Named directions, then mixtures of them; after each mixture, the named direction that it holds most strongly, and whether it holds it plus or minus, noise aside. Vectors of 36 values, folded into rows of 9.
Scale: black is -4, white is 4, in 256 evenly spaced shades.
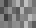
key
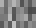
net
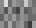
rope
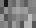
rope, minus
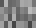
net, minus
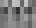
rope, plus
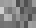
key, minus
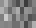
key, minus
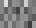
rope, plus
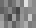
key, plus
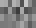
rope, plus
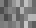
key, plus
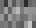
rope, minus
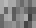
net, plus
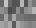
net, minus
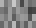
net, plus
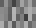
net, minus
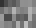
net, minus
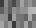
net, minus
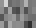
rope, plus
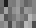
rope, minus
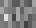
key, minus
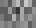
key, plus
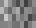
key, minus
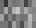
rope, minus
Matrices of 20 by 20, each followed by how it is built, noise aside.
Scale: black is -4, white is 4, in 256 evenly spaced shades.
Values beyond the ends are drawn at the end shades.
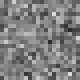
noise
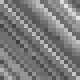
Toeplitz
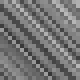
Toeplitz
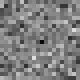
noise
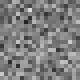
noise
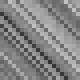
Toeplitz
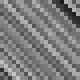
Toeplitz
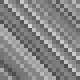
Toeplitz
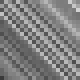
Toeplitz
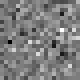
noise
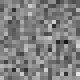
noise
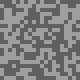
noise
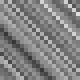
Toeplitz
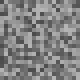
noise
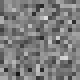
noise
